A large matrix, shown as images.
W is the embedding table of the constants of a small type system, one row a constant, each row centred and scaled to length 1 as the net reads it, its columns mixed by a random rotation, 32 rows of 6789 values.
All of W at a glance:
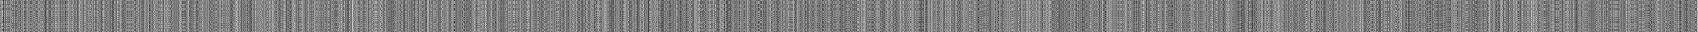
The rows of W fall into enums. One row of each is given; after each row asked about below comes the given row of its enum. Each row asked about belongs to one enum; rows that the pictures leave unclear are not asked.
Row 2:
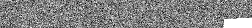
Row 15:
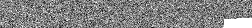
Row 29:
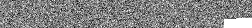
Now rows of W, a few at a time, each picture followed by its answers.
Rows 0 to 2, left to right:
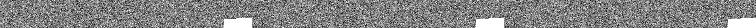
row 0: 29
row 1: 2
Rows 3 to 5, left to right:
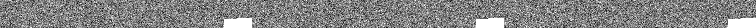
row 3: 2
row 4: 29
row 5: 15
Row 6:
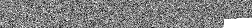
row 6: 15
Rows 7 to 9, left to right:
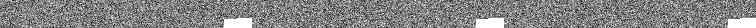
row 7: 2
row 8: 29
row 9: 29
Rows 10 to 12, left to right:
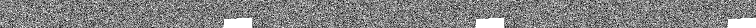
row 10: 15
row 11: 2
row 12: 2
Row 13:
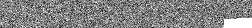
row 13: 15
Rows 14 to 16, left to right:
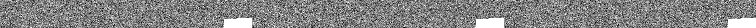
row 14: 2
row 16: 2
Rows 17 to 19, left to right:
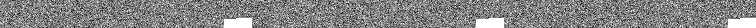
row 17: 29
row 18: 2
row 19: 29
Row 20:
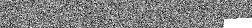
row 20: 2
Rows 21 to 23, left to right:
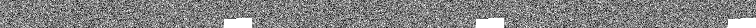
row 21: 29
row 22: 29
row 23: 15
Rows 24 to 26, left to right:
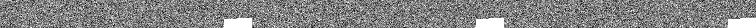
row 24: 2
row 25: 15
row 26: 29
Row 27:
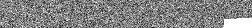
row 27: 15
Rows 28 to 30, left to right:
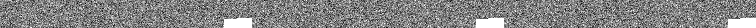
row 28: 2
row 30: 29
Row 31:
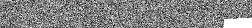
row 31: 2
